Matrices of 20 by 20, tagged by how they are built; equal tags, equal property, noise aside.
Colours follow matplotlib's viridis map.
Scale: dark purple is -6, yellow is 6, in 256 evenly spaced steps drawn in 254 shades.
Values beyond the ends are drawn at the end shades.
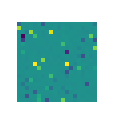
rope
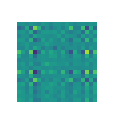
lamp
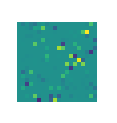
rope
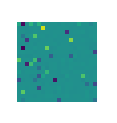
rope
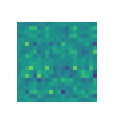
lamp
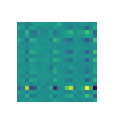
lamp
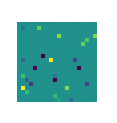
rope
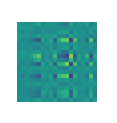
lamp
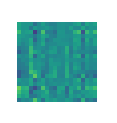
lamp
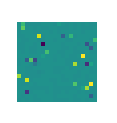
rope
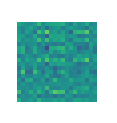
lamp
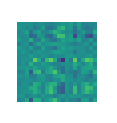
lamp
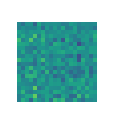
lamp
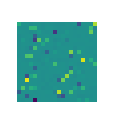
rope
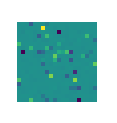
rope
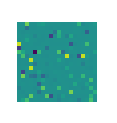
rope
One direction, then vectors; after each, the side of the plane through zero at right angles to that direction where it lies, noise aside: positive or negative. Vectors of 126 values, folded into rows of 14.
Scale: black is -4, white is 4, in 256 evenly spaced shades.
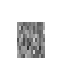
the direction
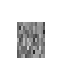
negative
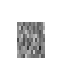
positive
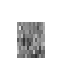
positive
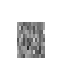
positive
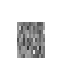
positive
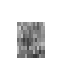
positive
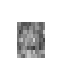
positive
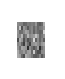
positive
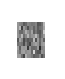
positive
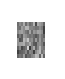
negative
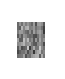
negative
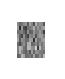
negative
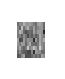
negative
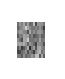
negative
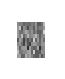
positive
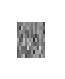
negative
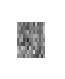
positive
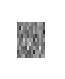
negative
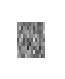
positive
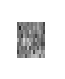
negative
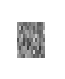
positive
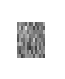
positive
